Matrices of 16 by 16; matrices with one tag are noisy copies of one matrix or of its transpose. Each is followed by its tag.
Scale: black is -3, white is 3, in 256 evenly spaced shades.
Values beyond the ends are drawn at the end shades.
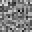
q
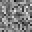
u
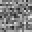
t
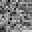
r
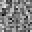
q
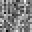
t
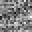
t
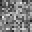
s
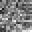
r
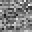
t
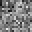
s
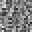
q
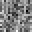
t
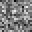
u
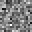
q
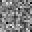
u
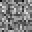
u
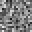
q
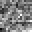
r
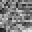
r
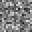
u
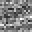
t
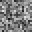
u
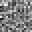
q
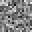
q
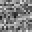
t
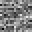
t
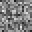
u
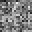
s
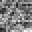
r
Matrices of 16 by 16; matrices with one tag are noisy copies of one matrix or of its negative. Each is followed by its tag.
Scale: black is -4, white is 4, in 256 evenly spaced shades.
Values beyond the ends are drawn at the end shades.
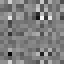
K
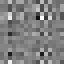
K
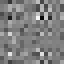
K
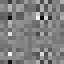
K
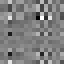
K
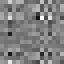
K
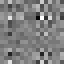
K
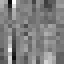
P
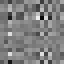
K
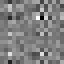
K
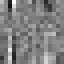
P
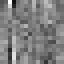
P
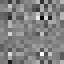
K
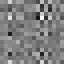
K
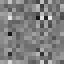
K
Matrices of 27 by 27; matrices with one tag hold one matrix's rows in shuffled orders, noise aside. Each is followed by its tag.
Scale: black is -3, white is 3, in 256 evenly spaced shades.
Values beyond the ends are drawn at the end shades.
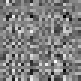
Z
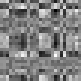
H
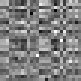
H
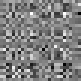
Z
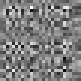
Z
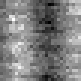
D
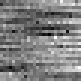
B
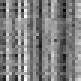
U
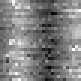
D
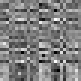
H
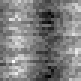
D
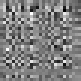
Z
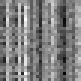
U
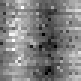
D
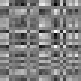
H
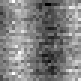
D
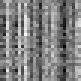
U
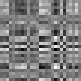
H
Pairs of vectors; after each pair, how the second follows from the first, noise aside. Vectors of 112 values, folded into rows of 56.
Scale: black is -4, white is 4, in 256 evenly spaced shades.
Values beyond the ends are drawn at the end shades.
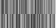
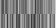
copied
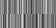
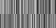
wrapped around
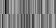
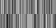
shuffled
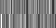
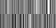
shuffled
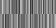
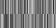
shuffled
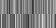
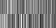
shuffled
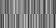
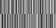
shuffled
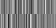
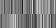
shuffled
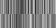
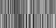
wrapped around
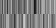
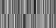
sign-scrambled
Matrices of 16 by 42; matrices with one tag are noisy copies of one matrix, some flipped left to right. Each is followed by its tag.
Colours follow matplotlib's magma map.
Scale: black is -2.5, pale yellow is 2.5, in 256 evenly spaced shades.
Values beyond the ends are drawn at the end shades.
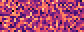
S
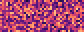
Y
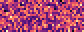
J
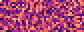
S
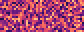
S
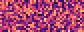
Y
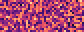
S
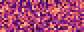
Y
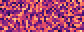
S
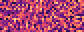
S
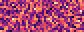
S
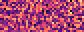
S
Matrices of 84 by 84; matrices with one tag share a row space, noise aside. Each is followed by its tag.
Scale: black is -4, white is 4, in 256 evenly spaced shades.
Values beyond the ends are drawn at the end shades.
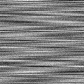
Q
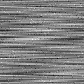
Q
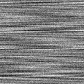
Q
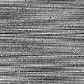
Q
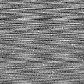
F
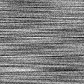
Q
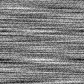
Q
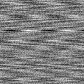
F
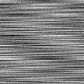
Q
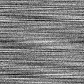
Q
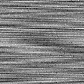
Q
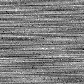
Q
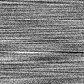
Q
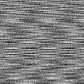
F
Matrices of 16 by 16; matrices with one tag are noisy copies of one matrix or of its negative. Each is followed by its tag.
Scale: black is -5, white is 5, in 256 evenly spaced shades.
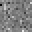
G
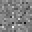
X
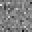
G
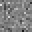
G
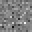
X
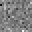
G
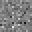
X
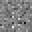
X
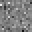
G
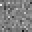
G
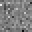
G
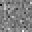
G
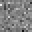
G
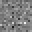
X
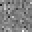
G
